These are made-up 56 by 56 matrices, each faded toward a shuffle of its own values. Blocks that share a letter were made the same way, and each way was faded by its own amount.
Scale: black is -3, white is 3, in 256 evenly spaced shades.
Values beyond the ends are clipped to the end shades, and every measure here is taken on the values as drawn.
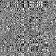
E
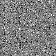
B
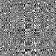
E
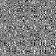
E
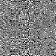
E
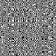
E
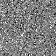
B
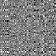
E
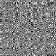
E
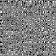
E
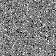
B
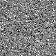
B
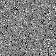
B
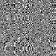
E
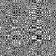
E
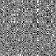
E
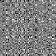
E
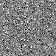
B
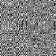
E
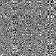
E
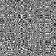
E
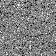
B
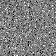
B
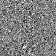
B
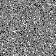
B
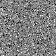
B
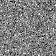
B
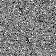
B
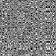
E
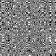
E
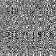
E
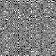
E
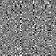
E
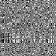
E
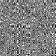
E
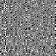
E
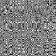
E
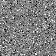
B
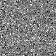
B
